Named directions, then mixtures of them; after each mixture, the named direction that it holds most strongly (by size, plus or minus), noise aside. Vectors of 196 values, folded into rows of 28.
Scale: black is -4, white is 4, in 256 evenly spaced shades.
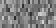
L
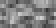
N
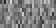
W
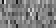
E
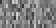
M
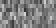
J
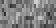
N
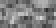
N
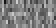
E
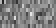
L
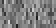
E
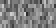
J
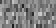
M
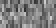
J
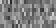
W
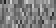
W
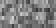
N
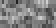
N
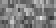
N
